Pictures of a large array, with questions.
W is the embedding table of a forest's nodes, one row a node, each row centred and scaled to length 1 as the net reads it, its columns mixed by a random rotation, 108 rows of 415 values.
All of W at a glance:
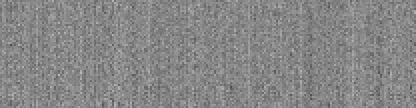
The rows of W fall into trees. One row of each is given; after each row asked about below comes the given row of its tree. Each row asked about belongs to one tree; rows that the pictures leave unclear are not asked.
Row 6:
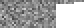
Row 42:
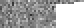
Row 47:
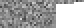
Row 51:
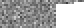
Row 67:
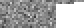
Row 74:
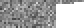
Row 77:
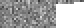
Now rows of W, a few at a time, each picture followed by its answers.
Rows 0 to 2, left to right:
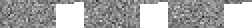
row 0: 42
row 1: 47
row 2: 67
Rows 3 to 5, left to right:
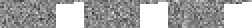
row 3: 6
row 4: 6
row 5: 42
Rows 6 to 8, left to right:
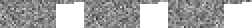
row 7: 6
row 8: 74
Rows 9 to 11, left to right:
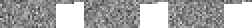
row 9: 6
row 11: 6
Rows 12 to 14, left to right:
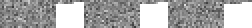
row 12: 77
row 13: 51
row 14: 51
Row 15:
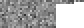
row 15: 67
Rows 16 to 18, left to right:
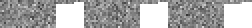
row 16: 74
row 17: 47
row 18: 47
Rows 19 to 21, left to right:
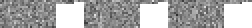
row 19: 67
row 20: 42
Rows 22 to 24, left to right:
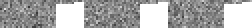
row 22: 74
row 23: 6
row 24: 42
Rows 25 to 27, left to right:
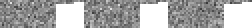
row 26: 74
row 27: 51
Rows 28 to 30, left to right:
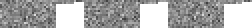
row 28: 47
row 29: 6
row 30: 47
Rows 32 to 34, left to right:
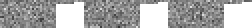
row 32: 6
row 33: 74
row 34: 47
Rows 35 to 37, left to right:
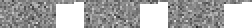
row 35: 47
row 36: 67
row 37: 51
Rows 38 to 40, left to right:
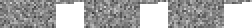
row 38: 67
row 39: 74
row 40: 74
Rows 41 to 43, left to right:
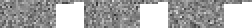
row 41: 51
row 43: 67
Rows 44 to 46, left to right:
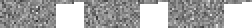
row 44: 6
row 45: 6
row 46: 74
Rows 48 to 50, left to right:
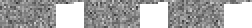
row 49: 42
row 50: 51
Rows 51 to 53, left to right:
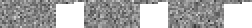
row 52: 42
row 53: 67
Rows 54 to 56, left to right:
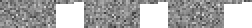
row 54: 74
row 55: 67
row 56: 47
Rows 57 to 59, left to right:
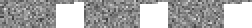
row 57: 6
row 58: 51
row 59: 67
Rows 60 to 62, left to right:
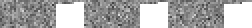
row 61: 47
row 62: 6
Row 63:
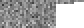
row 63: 74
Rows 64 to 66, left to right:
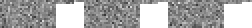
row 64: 67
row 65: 47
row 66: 67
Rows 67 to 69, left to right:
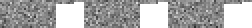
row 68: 6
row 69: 67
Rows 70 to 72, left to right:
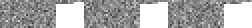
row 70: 51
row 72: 51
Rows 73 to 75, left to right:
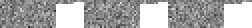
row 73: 51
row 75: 6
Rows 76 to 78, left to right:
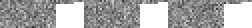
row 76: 74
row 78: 51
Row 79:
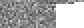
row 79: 42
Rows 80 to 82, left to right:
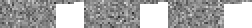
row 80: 42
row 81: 67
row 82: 51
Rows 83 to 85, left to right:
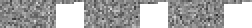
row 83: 74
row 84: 74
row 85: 6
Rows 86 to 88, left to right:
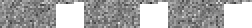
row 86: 51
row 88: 51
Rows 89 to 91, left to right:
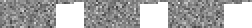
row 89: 51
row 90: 47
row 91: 67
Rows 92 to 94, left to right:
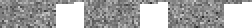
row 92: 51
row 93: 51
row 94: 67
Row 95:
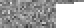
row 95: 67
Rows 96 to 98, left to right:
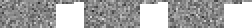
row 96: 51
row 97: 77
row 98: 67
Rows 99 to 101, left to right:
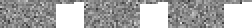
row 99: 67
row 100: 51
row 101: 6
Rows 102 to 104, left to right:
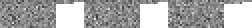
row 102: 6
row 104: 6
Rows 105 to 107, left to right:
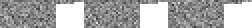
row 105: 6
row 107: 67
